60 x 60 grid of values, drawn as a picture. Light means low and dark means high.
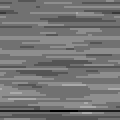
Grain: streaks across. Calmest part: top left. Slope: none. Odd lines: row 56.
